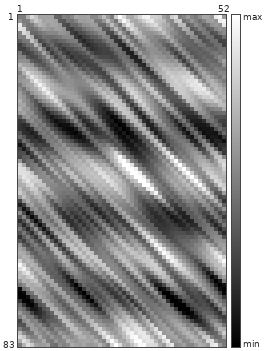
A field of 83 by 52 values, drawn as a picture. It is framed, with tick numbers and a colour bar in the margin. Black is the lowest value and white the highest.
Overall the values sit about 50% of the way up the scale. The grain runs diagonally down to the right. Horizontal stripes repeat 4 times down the table.
